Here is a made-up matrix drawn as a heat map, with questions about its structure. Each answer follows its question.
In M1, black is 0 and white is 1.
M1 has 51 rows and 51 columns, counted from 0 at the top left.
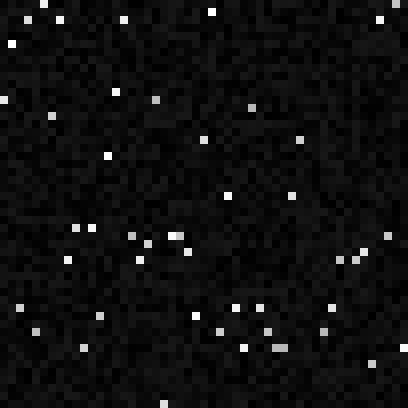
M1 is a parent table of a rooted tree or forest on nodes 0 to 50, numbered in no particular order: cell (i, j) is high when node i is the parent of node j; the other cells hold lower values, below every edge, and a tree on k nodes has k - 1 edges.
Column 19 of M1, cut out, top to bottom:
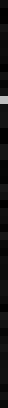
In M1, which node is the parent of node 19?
12
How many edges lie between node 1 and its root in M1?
4
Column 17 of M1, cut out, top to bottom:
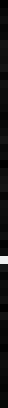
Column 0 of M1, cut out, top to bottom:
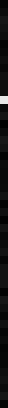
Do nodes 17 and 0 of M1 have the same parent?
no
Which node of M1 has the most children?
43
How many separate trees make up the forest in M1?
3
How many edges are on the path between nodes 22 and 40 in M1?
4
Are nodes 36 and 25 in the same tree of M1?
no
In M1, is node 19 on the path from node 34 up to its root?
no
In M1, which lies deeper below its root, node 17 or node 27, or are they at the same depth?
the same depth
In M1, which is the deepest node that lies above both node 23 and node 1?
12
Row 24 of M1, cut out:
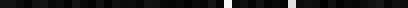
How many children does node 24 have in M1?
2
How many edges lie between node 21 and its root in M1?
2
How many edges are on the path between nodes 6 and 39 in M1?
5
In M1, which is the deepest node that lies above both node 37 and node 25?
17
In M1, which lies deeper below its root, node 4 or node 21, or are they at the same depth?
the same depth
